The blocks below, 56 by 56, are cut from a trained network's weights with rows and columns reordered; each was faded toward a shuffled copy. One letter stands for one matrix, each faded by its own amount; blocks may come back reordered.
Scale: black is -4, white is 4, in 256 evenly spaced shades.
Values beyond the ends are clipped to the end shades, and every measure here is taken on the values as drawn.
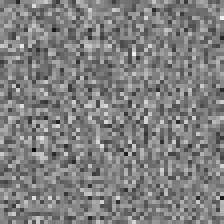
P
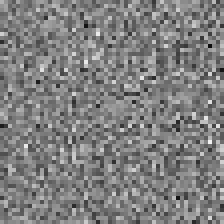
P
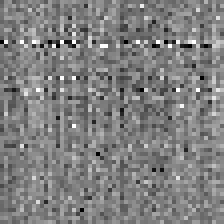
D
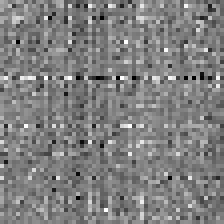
D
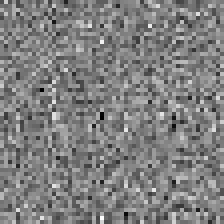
P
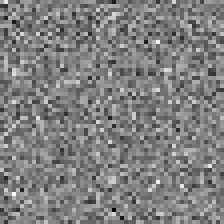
P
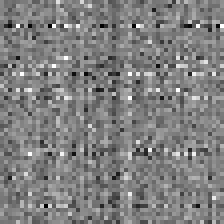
D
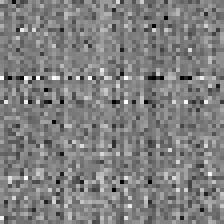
D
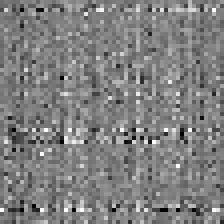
D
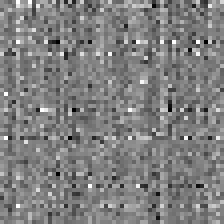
D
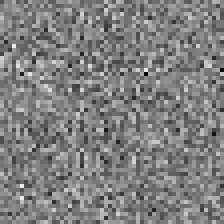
P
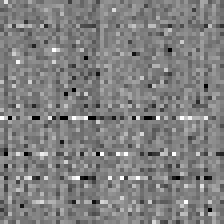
D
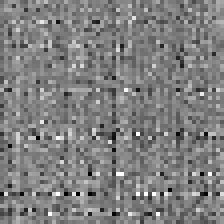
D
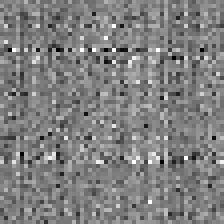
D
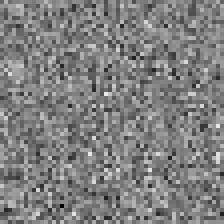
P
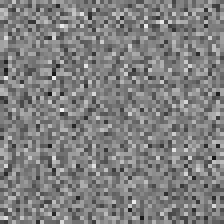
P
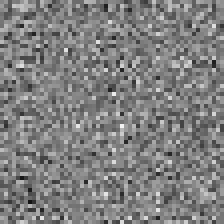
P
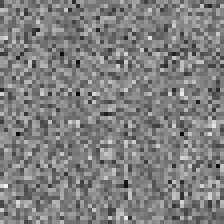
P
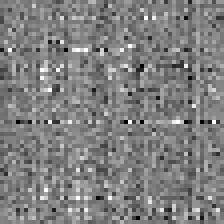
D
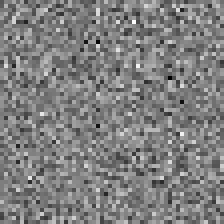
P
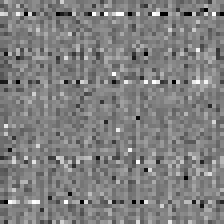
D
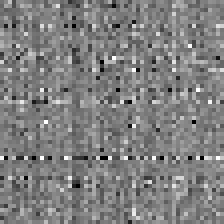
D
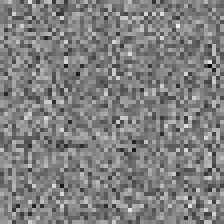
P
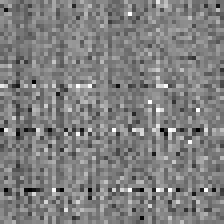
D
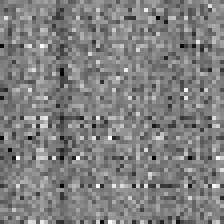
D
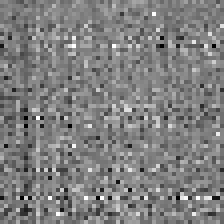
D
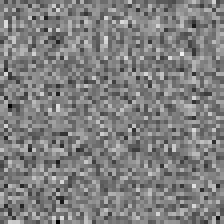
P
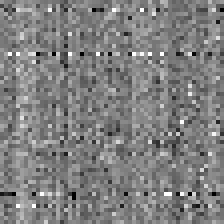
D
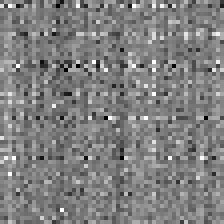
D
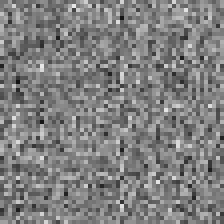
P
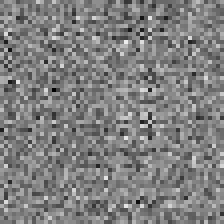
P
